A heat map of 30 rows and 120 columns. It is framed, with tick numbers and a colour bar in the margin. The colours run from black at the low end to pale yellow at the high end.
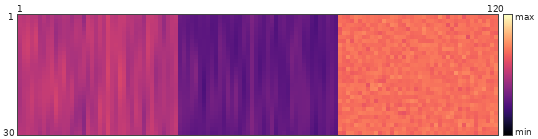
It is made of 1 by 3 panels. Panel 1,1: middling, streaked downward, faint in contrast. Panel 1,2: low, streaked downward, faint in contrast. Panel 1,3: high, fine-grained, faint in contrast.
